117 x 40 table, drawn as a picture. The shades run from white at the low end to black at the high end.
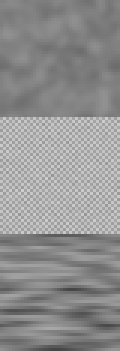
It is made of 3 by 1 panels. Panel 1,1: middling, blotchy, faint in contrast. Panel 2,1: low, checkered. Panel 3,1: middling, streaked across.
